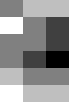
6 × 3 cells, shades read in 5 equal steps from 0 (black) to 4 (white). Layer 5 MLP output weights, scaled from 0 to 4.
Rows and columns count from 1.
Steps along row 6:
down same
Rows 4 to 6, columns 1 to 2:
2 1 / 3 2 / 4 3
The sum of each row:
8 7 5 3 7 10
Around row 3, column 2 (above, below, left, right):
2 1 2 1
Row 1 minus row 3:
0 1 2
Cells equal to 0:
1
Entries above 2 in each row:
2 1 0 0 1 3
